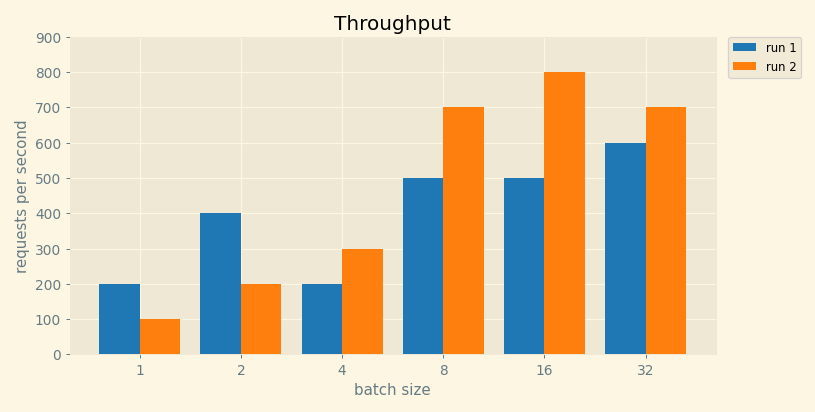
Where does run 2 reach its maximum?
16
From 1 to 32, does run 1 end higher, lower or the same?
higher
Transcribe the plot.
Title: Throughput
x-axis: batch size, ticks 1 2 4 8 16 32
y-axis: requests per second, ticks 0 100 200 300 400 500 600 700 800 900
Legend: run 1, run 2
Values:
run 1: 200 400 200 500 500 600
run 2: 100 200 300 700 800 700
